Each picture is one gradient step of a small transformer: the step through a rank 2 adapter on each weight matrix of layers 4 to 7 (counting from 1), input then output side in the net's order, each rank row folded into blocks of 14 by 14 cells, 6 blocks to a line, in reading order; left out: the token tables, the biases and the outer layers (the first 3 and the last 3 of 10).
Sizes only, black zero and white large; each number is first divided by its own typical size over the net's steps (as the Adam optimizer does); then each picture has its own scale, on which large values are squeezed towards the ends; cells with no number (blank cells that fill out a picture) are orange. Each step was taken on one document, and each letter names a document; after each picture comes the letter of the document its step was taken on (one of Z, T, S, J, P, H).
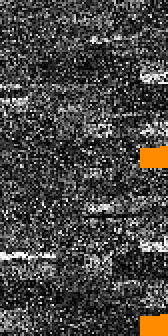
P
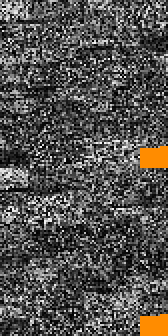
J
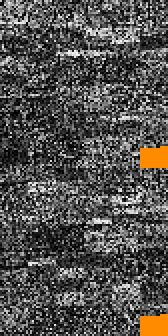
J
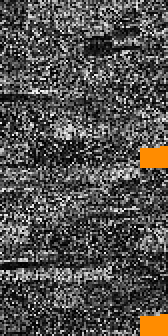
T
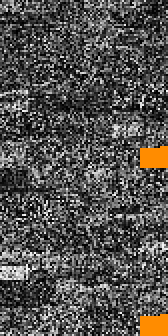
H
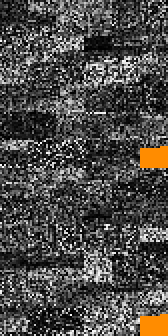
T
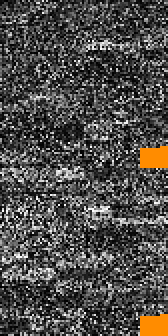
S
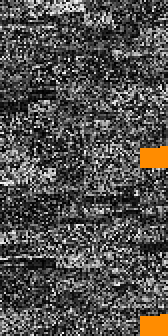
S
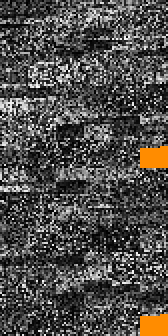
T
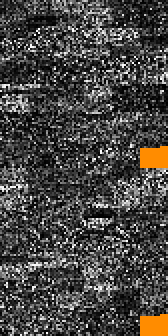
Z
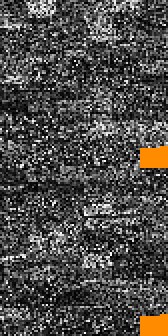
P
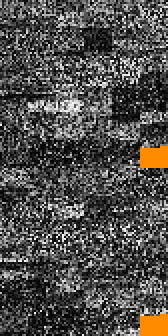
T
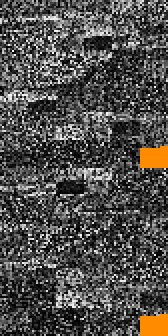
T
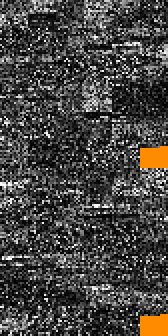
Z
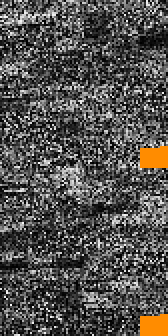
J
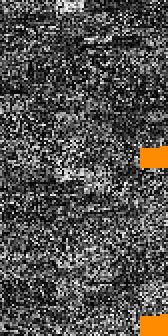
H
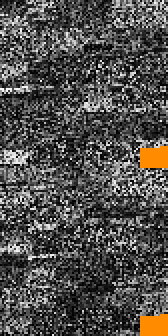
J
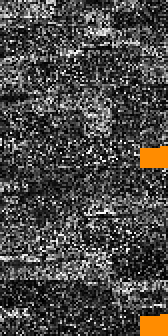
P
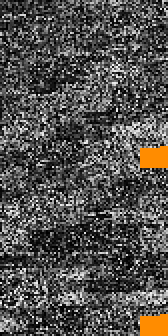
J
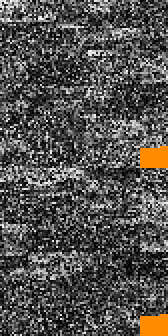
J
